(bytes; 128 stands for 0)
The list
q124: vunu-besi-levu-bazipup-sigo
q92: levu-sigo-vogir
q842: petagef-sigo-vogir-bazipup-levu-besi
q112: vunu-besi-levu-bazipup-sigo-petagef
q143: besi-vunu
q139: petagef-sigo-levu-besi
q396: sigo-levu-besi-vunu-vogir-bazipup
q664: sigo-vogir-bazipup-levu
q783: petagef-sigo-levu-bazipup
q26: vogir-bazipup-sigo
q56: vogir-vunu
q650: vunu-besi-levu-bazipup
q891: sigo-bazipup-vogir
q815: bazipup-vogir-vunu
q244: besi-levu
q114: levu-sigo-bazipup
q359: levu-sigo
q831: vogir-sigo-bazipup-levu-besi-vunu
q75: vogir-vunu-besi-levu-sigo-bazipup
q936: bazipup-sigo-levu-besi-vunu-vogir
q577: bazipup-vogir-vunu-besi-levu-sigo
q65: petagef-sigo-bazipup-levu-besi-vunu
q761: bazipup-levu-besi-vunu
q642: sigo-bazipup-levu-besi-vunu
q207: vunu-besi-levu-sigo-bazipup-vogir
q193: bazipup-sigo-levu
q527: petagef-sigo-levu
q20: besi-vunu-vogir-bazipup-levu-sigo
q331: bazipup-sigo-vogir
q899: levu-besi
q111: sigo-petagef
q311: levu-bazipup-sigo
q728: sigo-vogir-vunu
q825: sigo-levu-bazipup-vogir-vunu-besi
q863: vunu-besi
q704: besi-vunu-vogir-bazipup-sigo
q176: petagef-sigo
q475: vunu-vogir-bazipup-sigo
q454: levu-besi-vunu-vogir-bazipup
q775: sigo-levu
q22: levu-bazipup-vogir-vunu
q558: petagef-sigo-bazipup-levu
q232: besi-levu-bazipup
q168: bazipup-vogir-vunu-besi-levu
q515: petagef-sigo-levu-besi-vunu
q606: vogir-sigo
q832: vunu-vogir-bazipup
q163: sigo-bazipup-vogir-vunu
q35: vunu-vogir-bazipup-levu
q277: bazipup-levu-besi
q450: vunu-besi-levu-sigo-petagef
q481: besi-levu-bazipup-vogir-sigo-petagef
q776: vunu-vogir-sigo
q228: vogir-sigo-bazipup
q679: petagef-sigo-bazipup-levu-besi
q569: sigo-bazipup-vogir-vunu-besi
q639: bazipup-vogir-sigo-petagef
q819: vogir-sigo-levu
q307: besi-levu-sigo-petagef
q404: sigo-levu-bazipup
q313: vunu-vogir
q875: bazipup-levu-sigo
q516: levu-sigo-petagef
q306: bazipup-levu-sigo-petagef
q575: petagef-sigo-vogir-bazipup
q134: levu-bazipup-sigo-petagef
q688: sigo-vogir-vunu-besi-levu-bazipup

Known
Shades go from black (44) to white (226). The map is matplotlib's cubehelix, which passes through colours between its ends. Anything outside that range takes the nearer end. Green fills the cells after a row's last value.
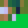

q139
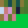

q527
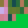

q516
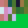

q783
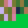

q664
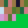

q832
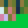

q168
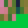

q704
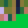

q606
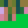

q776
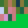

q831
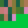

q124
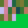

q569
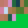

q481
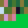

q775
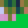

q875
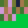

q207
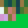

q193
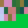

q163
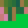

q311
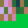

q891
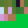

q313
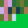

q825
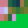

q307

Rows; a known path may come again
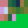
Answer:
q307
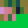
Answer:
q176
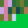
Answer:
q825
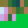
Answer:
q306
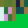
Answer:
q56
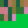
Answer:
q124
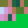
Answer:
q639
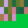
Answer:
q642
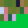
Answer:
q650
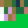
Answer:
q815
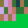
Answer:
q891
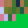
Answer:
q454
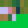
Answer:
q679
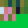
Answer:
q527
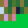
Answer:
q775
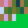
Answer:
q396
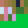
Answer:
q575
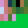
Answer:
q232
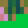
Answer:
q359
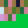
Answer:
q832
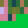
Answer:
q516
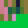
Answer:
q20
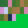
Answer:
q112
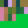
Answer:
q475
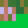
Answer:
q65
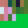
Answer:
q783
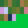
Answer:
q450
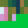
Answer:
q277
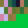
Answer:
q92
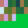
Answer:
q404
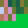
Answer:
q515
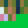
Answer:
q168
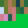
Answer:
q831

